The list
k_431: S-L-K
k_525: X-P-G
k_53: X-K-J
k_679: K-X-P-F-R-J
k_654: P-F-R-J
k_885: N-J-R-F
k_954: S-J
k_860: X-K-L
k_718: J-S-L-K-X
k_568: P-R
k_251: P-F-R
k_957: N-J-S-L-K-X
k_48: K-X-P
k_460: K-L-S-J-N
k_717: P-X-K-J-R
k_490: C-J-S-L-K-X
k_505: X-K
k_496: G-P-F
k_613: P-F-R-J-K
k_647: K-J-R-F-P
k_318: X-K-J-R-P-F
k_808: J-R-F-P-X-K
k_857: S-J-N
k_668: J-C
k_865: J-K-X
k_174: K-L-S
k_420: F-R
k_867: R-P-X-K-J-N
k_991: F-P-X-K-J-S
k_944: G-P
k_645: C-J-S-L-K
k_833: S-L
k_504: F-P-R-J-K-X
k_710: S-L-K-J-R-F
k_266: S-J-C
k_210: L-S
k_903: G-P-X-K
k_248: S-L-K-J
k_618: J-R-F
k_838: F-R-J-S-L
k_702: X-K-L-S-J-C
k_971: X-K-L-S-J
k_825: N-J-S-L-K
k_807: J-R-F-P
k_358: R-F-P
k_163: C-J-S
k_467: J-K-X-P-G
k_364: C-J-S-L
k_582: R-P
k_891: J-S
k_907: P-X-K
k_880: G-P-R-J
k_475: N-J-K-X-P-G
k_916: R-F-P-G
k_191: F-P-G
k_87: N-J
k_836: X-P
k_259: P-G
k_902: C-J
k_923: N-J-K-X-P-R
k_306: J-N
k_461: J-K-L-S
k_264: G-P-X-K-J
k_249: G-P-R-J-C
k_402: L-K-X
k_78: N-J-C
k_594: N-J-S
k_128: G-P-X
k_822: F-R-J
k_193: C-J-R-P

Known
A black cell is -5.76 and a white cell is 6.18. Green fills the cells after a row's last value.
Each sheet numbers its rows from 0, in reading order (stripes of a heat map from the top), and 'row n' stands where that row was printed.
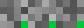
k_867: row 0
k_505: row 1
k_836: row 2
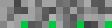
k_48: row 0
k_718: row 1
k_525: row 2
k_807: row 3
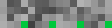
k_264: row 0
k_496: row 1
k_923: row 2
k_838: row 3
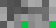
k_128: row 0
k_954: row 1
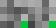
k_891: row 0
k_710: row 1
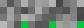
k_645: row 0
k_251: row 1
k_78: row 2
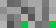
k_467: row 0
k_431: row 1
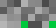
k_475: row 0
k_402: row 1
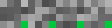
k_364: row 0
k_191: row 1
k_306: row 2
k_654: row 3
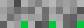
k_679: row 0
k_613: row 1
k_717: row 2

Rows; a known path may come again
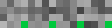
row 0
k_825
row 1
k_266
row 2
k_867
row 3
k_807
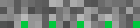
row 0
k_210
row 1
k_163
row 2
k_461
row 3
k_903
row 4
k_525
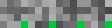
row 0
k_957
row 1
k_613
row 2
k_836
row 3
k_490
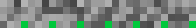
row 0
k_679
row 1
k_48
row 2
k_193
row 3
k_251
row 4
k_420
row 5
k_402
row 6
k_860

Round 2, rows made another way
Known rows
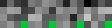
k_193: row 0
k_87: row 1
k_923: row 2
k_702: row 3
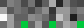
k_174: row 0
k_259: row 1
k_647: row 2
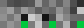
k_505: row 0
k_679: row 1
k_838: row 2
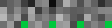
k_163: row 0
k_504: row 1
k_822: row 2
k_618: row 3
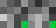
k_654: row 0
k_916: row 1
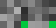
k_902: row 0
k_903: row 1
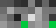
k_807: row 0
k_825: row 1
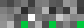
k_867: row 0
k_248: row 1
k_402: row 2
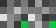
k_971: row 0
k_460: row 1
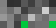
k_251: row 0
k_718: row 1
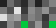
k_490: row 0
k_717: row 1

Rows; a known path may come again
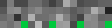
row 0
k_944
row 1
k_833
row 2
k_822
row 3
k_582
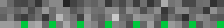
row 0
k_903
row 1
k_467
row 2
k_613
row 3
k_891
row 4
k_461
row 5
k_259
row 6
k_306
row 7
k_496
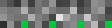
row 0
k_860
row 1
k_53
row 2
k_957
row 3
k_954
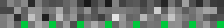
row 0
k_264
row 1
k_647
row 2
k_163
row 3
k_249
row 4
k_885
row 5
k_718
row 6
k_594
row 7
k_193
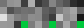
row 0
k_210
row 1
k_907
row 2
k_645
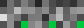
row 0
k_971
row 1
k_923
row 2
k_318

